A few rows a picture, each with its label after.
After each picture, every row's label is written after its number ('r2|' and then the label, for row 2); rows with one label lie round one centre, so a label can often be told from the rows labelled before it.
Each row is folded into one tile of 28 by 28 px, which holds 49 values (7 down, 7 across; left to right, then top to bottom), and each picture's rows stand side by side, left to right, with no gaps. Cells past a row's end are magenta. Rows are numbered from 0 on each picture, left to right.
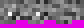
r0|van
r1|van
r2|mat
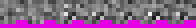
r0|mat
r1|mat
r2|van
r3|van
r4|van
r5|van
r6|van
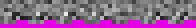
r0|van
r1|van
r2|van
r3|van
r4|mat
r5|van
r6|van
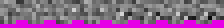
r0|mat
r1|mat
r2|mat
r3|mat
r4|van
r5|van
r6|van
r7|van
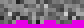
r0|van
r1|mat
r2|van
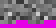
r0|van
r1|van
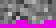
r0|van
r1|mat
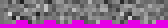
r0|van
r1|mat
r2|mat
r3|mat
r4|van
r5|mat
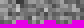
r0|mat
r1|mat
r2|mat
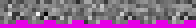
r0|van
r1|van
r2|mat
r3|mat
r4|van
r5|mat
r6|van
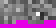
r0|mat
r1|van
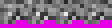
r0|van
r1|van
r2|van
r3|van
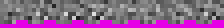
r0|mat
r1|van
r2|van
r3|van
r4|mat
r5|mat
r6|mat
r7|van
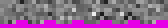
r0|mat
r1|mat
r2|mat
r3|van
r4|van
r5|mat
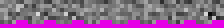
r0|mat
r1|van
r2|van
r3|mat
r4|mat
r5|mat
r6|mat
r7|van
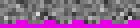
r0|mat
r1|van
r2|mat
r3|mat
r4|van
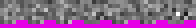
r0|mat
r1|mat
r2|mat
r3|van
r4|mat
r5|mat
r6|van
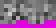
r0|van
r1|mat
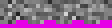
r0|van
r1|mat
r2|van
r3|mat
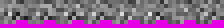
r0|van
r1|van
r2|van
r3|van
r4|van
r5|van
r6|mat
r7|van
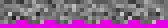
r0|van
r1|mat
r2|mat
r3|mat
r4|van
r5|mat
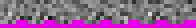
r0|van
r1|van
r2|mat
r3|van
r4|mat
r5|van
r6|mat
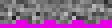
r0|van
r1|mat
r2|van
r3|mat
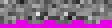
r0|mat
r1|van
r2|van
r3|mat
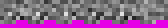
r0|van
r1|van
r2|van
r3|van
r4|van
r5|mat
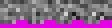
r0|mat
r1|mat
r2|van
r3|van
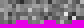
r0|mat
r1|mat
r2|van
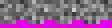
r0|mat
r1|mat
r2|mat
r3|mat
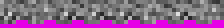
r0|van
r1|mat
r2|van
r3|van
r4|van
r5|mat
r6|van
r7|mat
